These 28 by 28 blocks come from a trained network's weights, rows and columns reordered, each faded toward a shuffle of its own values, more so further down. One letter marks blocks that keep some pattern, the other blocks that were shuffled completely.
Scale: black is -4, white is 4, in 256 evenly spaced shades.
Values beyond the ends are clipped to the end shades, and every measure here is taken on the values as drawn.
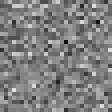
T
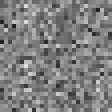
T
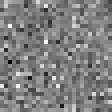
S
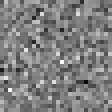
S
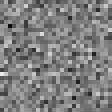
S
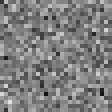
S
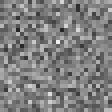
S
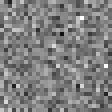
T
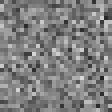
T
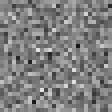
S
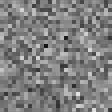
S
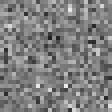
S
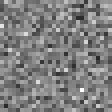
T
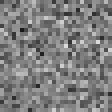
S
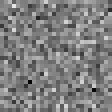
S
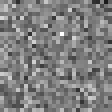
T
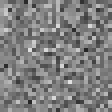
T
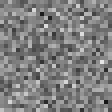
S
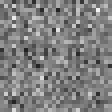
T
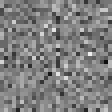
T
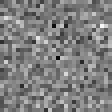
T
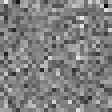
T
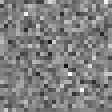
S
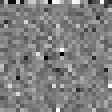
T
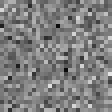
S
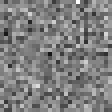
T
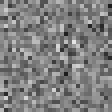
S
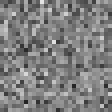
S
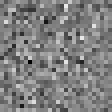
T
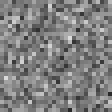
S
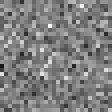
S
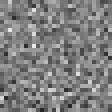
T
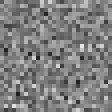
S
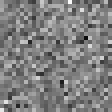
S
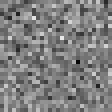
S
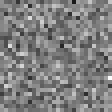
S
